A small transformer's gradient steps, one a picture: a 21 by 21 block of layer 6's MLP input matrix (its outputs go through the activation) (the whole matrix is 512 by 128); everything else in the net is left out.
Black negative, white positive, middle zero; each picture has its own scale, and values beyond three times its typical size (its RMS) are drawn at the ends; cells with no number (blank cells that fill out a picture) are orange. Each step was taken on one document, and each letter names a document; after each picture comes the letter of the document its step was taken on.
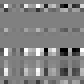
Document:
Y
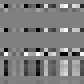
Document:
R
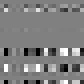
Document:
R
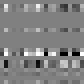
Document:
Y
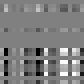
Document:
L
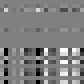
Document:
L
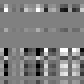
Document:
L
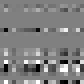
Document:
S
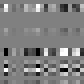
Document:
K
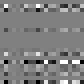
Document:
Y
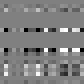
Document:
R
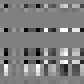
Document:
R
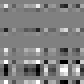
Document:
S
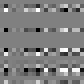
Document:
K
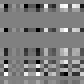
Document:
R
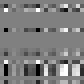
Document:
K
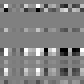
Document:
Y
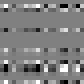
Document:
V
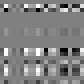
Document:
Y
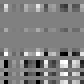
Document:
Y
